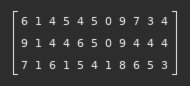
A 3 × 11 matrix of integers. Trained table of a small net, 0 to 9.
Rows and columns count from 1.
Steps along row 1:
down up up down up down up down down up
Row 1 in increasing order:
0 1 3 4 4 4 5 5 6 7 9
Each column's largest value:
9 1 6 5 6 5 1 9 7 5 4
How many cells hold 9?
3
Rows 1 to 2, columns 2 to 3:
1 4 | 1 4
